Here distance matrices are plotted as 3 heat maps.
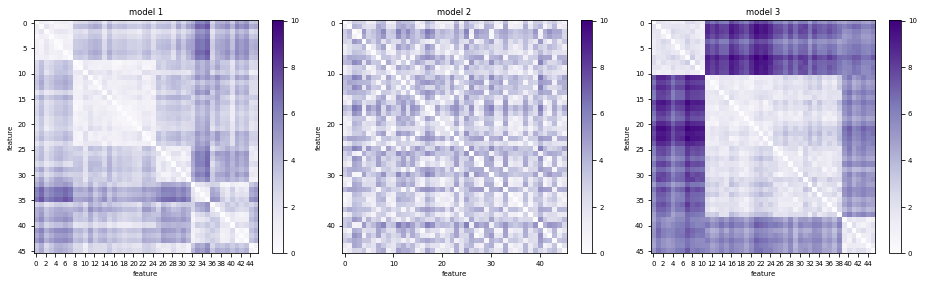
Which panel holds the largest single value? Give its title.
model 3
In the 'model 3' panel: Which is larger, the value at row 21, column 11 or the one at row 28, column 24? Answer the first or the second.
the second
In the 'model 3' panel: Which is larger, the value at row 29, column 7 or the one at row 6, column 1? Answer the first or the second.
the first
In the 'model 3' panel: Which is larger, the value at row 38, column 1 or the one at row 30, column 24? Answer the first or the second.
the first
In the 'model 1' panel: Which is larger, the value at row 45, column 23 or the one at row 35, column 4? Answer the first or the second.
the second
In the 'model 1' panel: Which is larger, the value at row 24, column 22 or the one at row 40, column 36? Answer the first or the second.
the second
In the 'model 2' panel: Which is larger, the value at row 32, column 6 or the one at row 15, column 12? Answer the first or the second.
the second
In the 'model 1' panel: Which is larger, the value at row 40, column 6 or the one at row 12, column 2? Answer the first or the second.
the first
